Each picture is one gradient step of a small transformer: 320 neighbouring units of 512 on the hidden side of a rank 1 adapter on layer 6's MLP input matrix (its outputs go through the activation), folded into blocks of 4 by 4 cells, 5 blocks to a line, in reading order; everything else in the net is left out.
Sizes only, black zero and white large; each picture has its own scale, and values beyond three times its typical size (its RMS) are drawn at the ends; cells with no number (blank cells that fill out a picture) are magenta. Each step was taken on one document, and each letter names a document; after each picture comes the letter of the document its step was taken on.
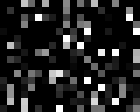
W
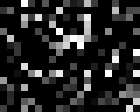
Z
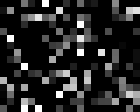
Z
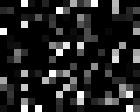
Z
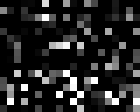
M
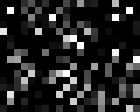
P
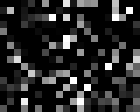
P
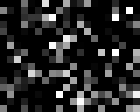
P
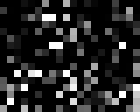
M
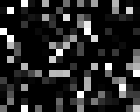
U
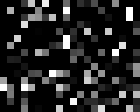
W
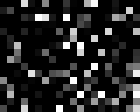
M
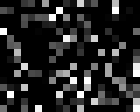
U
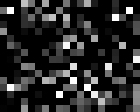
P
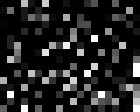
M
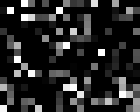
Z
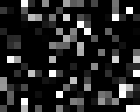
U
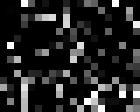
W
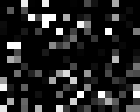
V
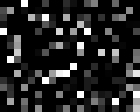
M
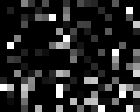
W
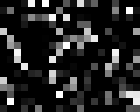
Z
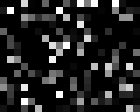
Z
